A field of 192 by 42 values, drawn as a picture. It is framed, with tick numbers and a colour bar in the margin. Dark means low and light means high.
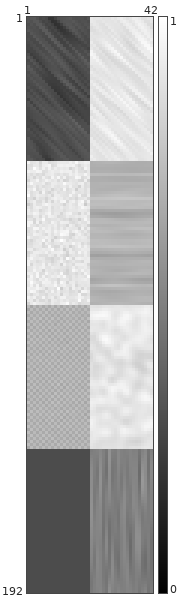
It is made of 4 by 2 panels. Panel 1,1: low, slanting down to the right, faint in contrast. Panel 1,2: very high, slanting down to the right, faint in contrast. Panel 2,1: very high, fine-grained, faint in contrast. Panel 2,2: high, streaked across, faint in contrast. Panel 3,1: high, checkered, faint in contrast. Panel 3,2: very high, blotchy, faint in contrast. Panel 4,1: low, flat. Panel 4,2: middling, streaked downward, faint in contrast.
